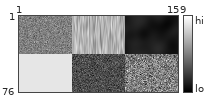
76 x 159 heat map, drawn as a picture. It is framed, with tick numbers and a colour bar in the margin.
The table splits into 2 rows of 3 panels. Panel 1,1: middling, fine-grained. Panel 1,2: high, streaked downward. Panel 1,3: very low, smooth, faint in contrast. Panel 2,1: very high, flat. Panel 2,2: low, fine-grained. Panel 2,3: middling, fine-grained, strong in contrast.
